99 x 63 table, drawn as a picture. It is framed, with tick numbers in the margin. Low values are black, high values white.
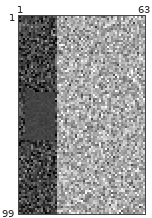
Odd patch: calmer, in the middle left. Calmest part: middle left. Seam: vertical, 30% of the way across, the right part higher. Stripes: none.
